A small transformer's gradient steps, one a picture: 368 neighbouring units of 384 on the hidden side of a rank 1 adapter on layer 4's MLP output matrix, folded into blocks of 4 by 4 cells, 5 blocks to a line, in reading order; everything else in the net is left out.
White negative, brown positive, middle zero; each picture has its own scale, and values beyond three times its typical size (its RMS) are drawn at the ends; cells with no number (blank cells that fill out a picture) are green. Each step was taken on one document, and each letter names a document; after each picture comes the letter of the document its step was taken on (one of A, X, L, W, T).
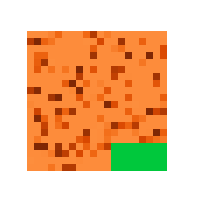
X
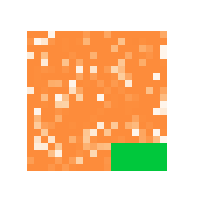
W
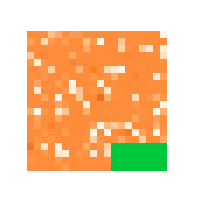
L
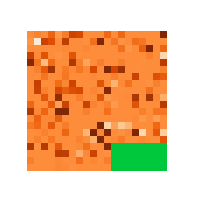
L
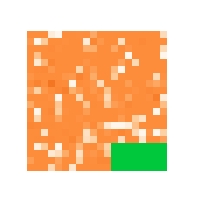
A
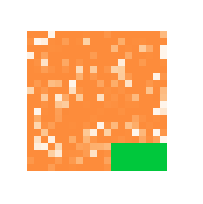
W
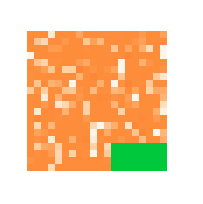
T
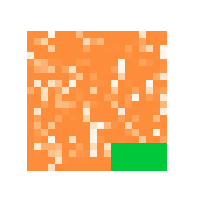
T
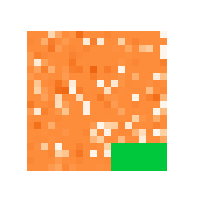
L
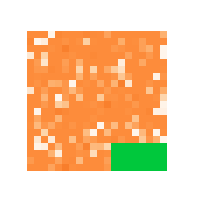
W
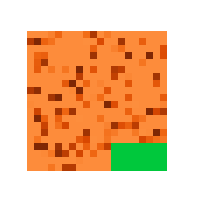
X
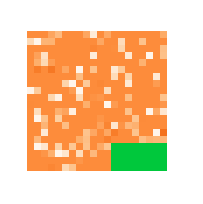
X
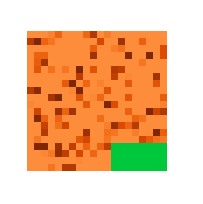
X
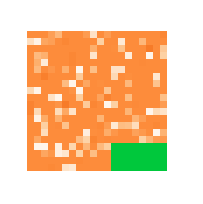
X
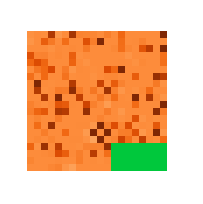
L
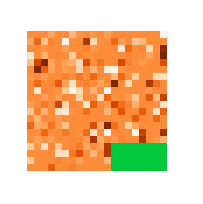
L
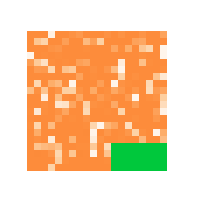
T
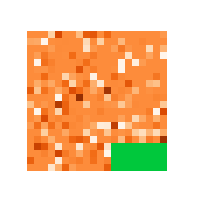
A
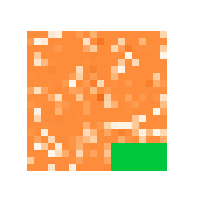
A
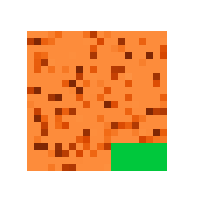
X
